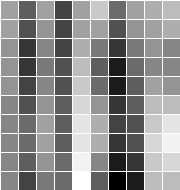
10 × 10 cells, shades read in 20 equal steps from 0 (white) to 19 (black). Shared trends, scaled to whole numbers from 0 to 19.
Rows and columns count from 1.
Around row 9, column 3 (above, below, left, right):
7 10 12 11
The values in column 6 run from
4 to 12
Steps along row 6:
up down up down up up down down same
